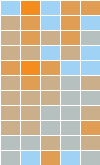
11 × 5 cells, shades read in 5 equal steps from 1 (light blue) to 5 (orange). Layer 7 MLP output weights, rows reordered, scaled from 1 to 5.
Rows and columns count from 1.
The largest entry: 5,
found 2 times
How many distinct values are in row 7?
2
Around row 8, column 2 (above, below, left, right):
3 3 3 2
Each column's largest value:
4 5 4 4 4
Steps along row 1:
up down up same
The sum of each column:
30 37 27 27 26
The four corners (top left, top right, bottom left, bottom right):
1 4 2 2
